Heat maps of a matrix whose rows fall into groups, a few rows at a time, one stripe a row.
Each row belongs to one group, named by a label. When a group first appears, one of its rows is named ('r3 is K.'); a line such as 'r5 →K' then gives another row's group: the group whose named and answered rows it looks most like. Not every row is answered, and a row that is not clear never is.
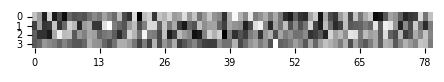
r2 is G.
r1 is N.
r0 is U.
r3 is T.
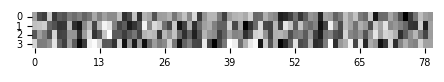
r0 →U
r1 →N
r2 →N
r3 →T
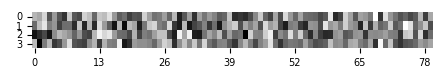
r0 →N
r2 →G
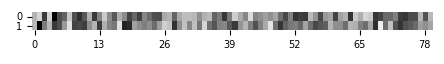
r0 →U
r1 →U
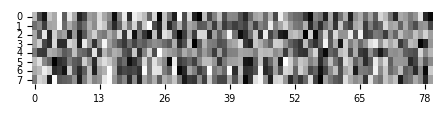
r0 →G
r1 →G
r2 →T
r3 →N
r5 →N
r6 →N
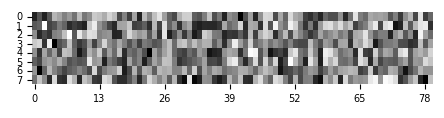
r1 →T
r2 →G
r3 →U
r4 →T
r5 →T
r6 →U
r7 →N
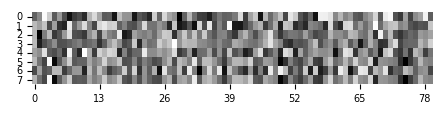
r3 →U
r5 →U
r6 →G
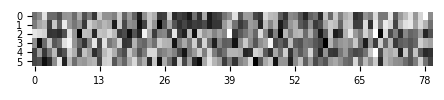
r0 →T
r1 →T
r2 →N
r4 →N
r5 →G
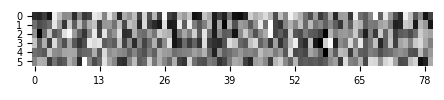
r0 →G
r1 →G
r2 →U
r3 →T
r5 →N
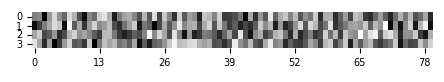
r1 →G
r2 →N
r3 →U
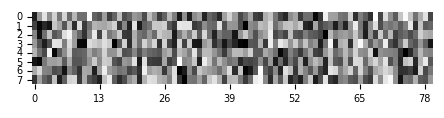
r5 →G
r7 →N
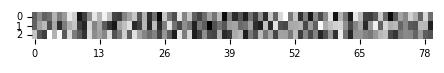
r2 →G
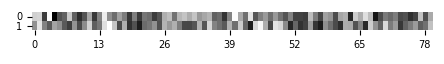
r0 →U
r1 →N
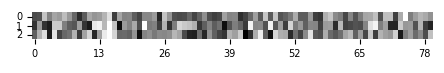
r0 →T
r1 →G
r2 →N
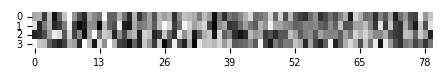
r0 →U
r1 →U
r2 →G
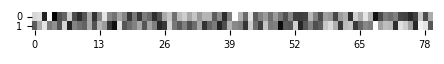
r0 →U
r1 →T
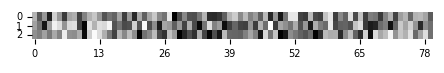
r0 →T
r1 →G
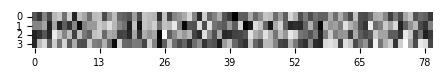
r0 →G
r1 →N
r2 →G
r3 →T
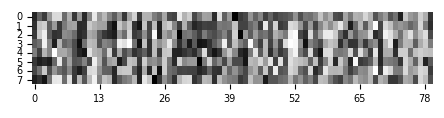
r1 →T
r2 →T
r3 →T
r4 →T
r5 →G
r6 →T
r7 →G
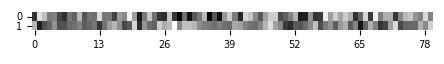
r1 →U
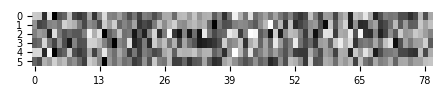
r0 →U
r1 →U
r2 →T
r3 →T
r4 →U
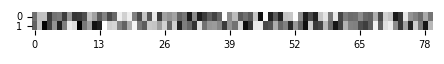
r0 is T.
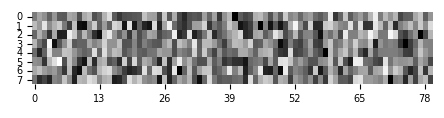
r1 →T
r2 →N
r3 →U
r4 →U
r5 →G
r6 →N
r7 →G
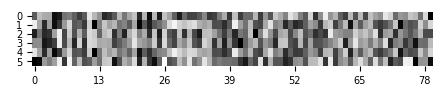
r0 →T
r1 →U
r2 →G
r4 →U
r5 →G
